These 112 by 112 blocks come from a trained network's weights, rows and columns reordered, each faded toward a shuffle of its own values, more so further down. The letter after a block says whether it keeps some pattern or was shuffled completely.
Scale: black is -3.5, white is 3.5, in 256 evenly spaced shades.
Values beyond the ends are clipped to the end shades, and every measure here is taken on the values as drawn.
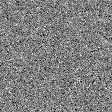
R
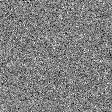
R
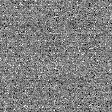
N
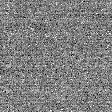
N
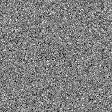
N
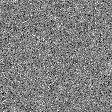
R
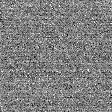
N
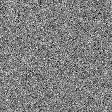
R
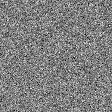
R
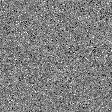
R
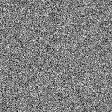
N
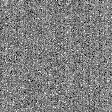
N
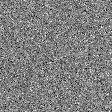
R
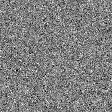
N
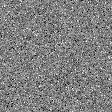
R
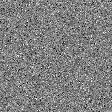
R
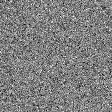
R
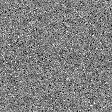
R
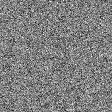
R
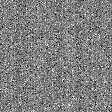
N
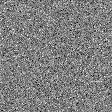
R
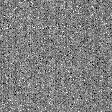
N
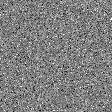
R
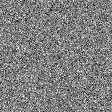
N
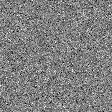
R
